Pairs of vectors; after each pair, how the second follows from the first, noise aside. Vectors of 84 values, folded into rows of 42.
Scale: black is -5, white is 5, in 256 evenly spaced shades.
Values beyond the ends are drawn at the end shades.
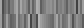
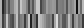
scaled up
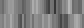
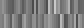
sign-scrambled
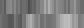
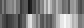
scaled up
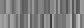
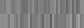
shrunk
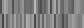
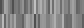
sign-scrambled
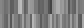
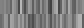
sign-scrambled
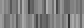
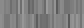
shrunk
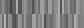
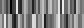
scaled up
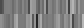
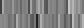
sign-scrambled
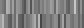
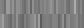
shrunk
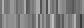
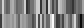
scaled up
